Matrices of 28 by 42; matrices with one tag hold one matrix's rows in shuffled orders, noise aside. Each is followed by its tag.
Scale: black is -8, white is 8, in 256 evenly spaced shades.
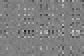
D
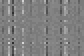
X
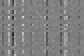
X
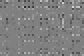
D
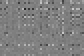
D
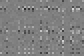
D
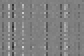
X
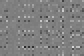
D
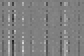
X
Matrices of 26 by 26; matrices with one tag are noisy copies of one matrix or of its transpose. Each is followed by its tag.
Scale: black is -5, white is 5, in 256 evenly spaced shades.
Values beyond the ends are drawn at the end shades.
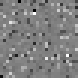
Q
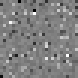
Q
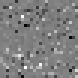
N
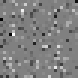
Q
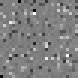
Q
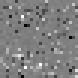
N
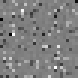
Q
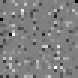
Q
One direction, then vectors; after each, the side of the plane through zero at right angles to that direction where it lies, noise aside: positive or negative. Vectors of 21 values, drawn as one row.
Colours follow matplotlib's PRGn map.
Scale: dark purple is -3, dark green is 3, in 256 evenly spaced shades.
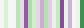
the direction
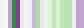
negative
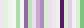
positive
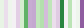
negative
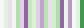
positive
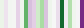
negative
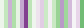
positive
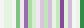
positive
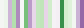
negative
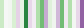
negative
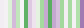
negative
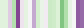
negative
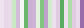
negative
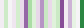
positive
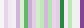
negative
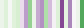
positive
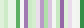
positive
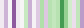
negative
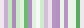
negative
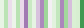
positive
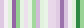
positive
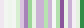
positive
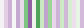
negative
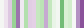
negative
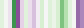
negative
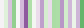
positive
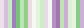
negative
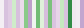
negative
